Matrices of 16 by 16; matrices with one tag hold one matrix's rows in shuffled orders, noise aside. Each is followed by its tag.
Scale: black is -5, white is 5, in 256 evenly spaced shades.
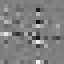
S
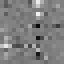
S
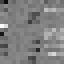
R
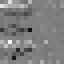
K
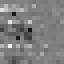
K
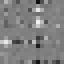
S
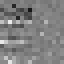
K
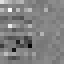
K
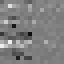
K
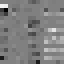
R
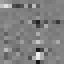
S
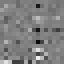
S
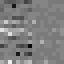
K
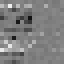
K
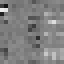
R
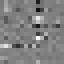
S
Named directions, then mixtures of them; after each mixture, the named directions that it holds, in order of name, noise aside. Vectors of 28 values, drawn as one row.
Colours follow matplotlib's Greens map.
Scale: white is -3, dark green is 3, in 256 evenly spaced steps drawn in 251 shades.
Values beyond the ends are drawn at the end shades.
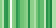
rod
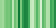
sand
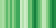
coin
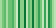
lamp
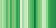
coin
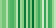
lamp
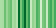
lamp, sand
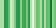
rod, sand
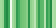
rod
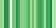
rod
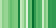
coin, lamp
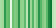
lamp, rod
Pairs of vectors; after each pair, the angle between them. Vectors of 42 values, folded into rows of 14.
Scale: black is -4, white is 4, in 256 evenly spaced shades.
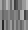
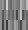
partly aligned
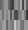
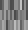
nearly parallel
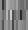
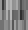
nearly parallel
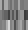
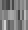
partly opposed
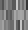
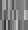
orthogonal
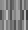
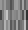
nearly parallel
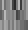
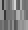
nearly opposite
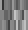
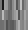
partly aligned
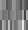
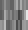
orthogonal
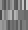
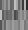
nearly opposite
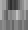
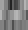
nearly parallel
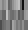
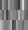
nearly opposite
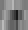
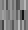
orthogonal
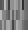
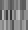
orthogonal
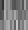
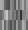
orthogonal
